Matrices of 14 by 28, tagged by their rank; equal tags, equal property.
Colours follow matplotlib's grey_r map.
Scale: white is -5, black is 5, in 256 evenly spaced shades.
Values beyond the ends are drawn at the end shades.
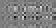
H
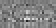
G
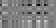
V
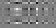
V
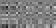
H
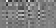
H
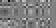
H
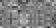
G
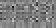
G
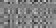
H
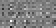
G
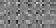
H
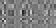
H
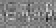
G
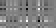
V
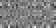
G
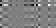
V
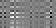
V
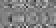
G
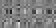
H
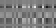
V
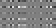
V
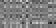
H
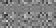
G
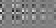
V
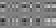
V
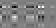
V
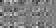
H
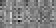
G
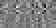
G
